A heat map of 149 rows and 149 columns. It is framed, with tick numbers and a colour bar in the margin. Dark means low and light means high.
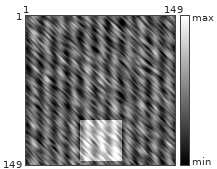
On average the colour sits 40% of the way up the scale. In the bottom middle lies a patch that is higher than the rest. Upright stripes repeat 11 times across the table. The bottom middle is the ninth with the highest average.
